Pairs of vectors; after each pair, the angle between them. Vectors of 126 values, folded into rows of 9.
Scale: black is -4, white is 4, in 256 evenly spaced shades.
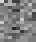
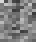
nearly parallel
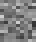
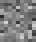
nearly opposite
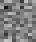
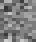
nearly parallel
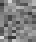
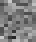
nearly parallel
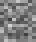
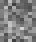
orthogonal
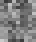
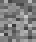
orthogonal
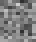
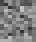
partly aligned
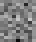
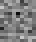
orthogonal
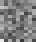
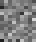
nearly opposite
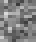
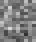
partly aligned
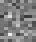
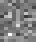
nearly parallel
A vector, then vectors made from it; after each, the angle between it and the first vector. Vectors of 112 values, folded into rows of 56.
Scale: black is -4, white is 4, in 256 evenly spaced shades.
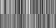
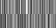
partly aligned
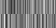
orthogonal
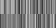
nearly parallel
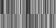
nearly opposite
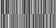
partly opposed
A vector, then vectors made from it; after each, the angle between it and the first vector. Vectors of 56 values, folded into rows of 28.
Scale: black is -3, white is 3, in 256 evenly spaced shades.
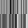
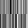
nearly parallel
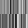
nearly parallel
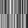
nearly opposite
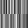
partly opposed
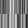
nearly opposite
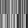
nearly opposite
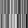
nearly opposite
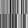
nearly parallel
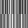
partly opposed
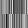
orthogonal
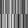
partly opposed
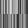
partly opposed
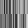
partly aligned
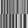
partly aligned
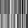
nearly opposite
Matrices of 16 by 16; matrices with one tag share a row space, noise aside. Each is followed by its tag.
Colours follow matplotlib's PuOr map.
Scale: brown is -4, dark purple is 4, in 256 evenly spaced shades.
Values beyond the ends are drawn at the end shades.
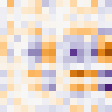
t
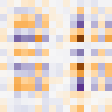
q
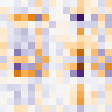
q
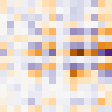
t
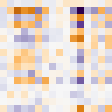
q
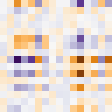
q
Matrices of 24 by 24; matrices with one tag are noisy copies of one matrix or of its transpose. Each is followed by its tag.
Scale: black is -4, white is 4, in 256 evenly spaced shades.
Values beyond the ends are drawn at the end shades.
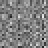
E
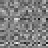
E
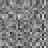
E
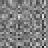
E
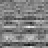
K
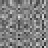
E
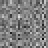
E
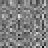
E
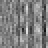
K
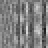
K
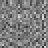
E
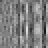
K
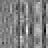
K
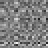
E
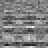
K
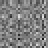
E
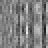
K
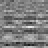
K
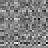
E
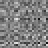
E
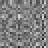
E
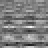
K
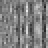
K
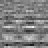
K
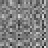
E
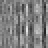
K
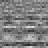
K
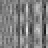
K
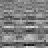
K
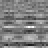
K
